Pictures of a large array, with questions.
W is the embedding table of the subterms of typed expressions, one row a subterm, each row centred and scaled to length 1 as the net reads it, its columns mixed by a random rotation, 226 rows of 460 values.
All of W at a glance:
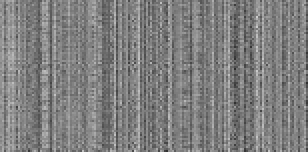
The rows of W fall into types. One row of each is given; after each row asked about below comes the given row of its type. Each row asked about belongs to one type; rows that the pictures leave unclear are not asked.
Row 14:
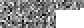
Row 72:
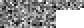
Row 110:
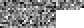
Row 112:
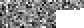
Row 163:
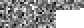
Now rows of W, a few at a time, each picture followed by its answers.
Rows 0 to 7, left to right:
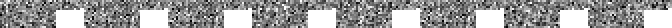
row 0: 112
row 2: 14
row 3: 163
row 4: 163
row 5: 14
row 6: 72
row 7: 72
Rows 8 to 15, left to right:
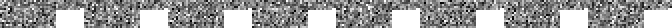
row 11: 110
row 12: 163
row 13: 110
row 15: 163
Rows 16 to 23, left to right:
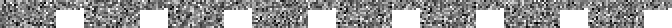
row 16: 72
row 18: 163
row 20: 14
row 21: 14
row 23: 14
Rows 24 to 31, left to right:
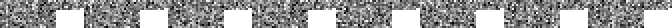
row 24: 112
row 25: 112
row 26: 72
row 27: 112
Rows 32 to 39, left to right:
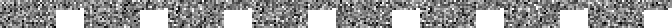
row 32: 14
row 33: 112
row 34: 163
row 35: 14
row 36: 72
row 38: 163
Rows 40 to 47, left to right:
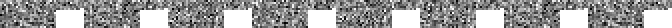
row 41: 112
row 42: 14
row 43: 112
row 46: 112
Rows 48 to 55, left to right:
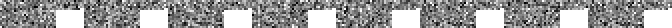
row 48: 72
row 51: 112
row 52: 163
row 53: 72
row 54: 110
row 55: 72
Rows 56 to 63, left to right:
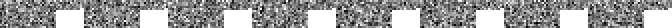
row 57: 110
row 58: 112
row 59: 163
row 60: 72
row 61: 72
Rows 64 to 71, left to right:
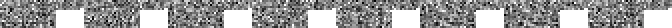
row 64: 14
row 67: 112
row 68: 14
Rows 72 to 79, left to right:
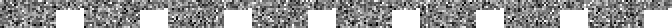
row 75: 112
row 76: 72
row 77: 112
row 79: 14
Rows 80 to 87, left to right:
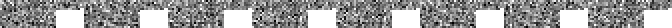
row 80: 72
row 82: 14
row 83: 14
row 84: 14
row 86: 112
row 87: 112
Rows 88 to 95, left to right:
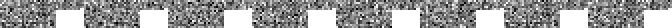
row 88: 14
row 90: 110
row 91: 14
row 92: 14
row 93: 112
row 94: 14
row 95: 112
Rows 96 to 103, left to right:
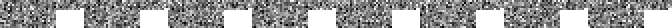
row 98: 72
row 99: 72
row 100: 14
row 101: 112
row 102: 112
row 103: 14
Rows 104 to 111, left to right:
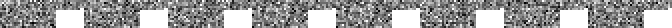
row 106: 112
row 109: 14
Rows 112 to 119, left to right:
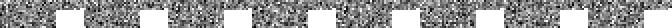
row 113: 72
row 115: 72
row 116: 163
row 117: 14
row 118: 72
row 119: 163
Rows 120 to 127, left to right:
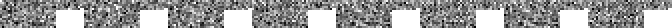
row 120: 72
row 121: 163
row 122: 112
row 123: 72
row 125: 14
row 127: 14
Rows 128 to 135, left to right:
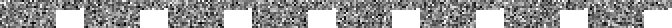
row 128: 112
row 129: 72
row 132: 14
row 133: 163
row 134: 112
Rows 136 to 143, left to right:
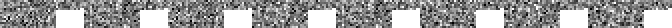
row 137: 112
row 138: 14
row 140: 112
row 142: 163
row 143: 72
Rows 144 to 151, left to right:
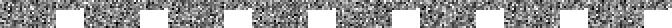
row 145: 112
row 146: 14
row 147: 14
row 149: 163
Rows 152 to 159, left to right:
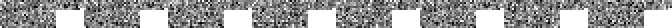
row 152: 72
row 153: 72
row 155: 14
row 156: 112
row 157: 72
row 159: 110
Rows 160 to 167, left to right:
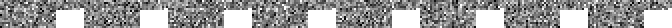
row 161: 110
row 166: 14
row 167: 112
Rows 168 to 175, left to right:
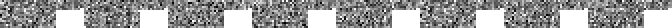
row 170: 110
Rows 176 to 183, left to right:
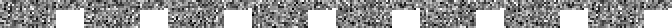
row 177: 110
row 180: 72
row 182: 72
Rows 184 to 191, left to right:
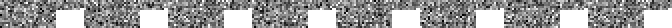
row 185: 72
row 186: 112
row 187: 72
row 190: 110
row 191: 112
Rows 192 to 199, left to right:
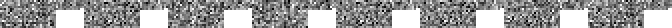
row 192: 14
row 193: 110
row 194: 163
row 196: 110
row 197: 110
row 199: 14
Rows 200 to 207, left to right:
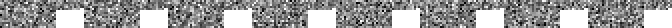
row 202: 163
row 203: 14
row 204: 110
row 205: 112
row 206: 72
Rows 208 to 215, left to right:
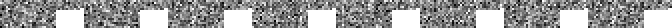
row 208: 112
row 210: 163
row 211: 14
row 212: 112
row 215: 163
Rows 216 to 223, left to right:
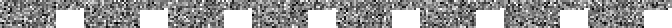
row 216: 14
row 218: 112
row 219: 112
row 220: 14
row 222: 72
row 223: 72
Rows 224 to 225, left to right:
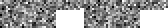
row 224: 112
